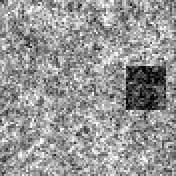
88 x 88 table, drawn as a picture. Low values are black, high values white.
No regular stripes run through it. On average the colour sits 60% of the way up the scale. An odd patch, lower than its surroundings, sits in the middle right. The ninth with the lowest average is the middle right. There is no overall slope.
